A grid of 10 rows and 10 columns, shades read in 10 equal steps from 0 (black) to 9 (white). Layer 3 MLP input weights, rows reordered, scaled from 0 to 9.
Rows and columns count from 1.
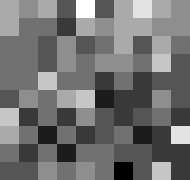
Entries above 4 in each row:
8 7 3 4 1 4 2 2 0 3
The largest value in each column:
7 5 7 6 9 5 6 8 7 8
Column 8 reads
8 6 3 4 2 2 3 1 3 3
